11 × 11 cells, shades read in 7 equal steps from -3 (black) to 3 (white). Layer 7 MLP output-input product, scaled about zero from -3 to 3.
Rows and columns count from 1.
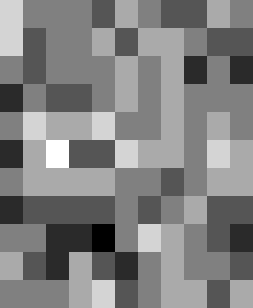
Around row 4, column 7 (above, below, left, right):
0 0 1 1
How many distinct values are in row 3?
4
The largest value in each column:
2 2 3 1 2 2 2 1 1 2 1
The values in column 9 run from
-2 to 1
